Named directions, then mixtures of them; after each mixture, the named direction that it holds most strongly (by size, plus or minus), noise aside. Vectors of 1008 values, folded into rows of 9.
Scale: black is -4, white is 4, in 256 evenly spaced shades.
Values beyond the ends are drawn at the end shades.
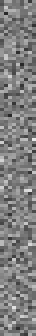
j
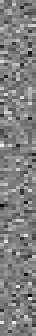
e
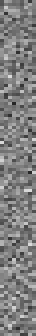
j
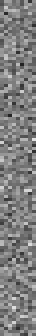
j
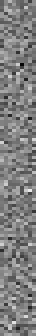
j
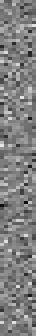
e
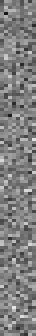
j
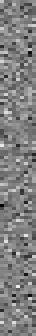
e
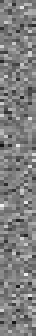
e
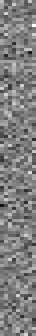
j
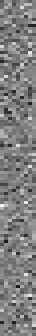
e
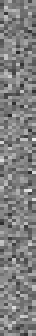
j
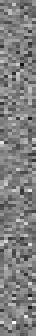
e
